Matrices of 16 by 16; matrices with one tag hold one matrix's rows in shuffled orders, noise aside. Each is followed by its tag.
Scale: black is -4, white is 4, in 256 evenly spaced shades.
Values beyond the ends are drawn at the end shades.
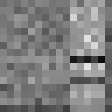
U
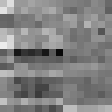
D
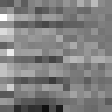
D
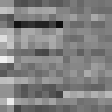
D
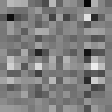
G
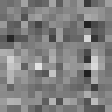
G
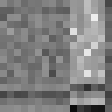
U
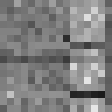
U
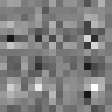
G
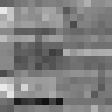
D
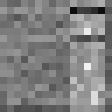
U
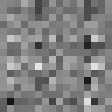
G
